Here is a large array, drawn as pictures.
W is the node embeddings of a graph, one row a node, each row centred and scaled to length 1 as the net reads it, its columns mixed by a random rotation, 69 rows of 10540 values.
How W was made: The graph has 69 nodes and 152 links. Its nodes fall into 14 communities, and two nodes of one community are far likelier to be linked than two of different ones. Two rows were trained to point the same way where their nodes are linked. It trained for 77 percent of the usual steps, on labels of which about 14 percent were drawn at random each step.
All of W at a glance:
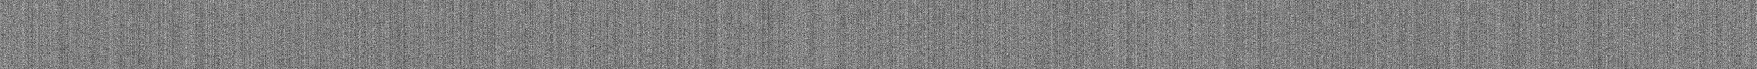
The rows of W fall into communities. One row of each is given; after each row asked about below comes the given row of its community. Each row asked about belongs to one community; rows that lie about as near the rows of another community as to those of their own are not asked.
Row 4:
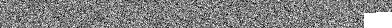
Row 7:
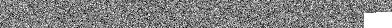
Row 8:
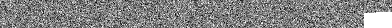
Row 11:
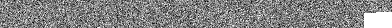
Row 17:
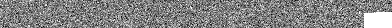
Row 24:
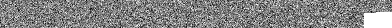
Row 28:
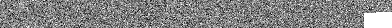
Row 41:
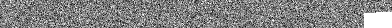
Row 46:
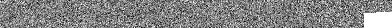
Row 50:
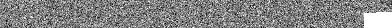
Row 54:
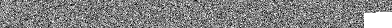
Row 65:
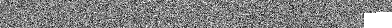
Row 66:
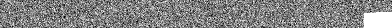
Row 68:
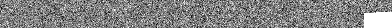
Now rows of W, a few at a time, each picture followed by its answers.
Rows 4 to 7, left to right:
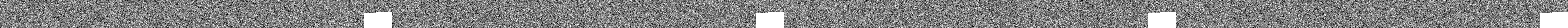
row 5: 28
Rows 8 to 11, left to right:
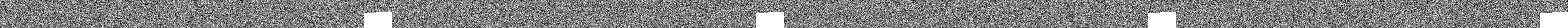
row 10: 68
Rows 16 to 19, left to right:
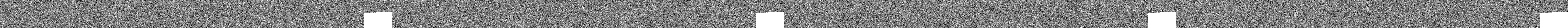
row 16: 8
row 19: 17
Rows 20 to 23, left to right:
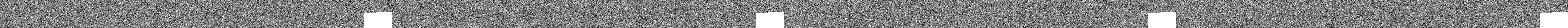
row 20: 50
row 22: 17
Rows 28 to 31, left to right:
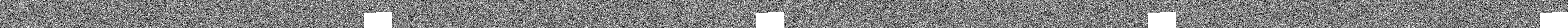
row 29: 4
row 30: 54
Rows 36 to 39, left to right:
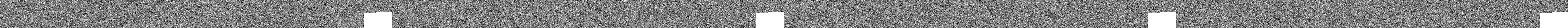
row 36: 65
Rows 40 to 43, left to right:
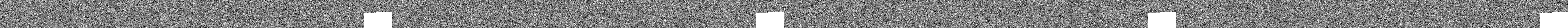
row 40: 7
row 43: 50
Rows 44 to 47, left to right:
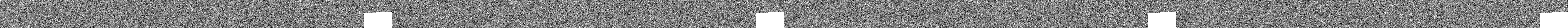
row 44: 17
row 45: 50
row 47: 46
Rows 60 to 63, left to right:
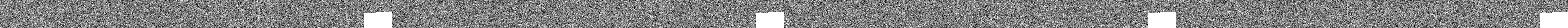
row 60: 46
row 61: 46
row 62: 8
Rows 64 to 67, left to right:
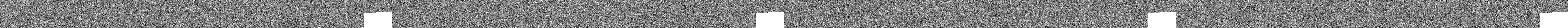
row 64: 41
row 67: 7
